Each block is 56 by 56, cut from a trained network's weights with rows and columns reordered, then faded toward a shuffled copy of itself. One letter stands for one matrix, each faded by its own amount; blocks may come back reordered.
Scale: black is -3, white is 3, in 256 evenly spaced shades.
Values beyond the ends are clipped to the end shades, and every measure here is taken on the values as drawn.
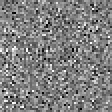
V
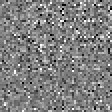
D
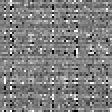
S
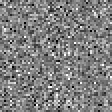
V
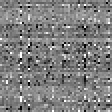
S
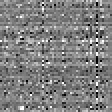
S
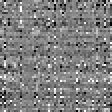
S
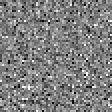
V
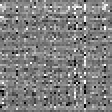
S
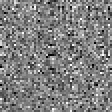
V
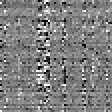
S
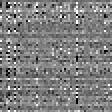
S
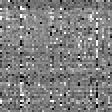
S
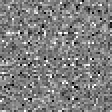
D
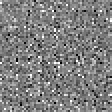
D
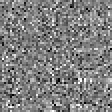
V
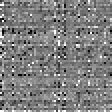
S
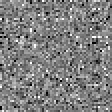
V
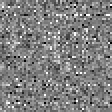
D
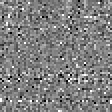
D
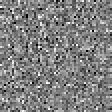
V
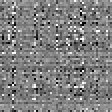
S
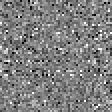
D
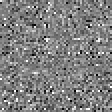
D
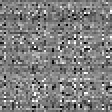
S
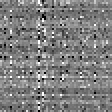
S
